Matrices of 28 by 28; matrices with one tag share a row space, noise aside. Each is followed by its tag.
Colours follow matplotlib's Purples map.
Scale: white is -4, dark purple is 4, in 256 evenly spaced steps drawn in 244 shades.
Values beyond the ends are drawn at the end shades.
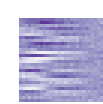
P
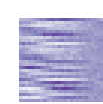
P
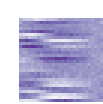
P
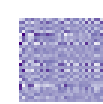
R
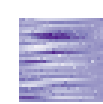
P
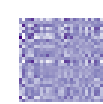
R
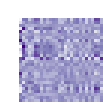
R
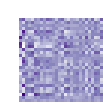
R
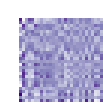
R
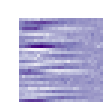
P
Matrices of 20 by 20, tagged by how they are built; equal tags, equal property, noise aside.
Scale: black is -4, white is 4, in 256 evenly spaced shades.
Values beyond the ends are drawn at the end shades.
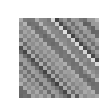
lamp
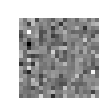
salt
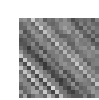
lamp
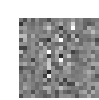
salt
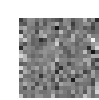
salt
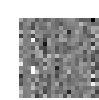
salt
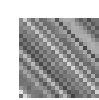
lamp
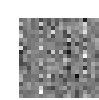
salt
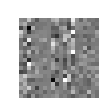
salt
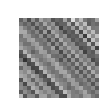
lamp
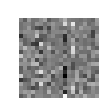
salt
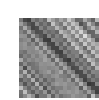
lamp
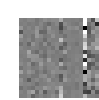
salt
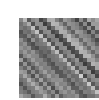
lamp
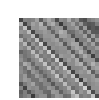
lamp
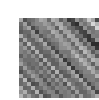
lamp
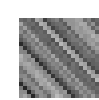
lamp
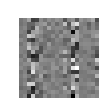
salt
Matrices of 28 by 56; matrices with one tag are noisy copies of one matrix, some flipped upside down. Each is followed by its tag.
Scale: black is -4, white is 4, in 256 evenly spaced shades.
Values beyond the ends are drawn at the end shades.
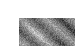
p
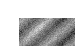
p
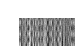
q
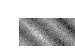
p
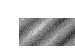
p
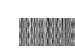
q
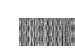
q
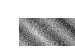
p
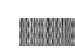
q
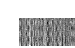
q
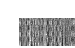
q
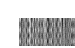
q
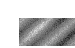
p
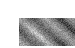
p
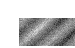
p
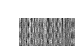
q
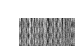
q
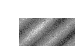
p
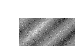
p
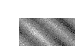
p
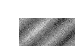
p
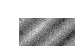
p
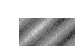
p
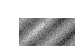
p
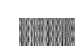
q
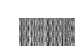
q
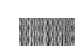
q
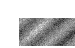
p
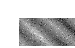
p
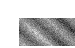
p
